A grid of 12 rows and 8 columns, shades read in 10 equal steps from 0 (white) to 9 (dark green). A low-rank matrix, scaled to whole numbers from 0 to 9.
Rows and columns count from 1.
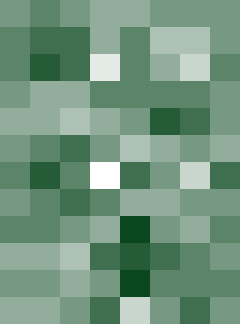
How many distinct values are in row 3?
6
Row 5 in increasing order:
3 4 4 4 5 5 7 8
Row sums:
39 41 40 42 40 39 41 42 45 44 46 39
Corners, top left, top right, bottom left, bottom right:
5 5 4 5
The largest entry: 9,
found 2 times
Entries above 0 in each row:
8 8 8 8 8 8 7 8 8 8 8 8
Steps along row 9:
same down down up down down up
